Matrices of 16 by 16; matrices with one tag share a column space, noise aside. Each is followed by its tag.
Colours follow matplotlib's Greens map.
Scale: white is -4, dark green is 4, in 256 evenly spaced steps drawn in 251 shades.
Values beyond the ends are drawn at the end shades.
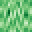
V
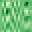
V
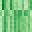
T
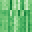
T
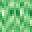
V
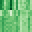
T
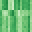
T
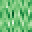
V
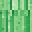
T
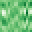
V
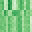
T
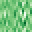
V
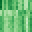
T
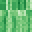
T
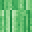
T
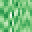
V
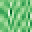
V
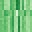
T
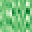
V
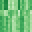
T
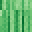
T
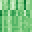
T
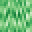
V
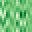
V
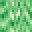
V
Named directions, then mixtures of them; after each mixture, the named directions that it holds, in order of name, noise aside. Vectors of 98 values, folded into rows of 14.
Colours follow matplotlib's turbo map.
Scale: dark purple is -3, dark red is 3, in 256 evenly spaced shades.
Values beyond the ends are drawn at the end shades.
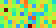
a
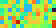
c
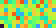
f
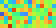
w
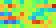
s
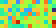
a, c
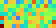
c, f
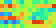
s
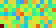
f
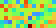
a, s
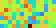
a, c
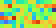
c, s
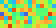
w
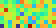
a, f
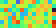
a, c
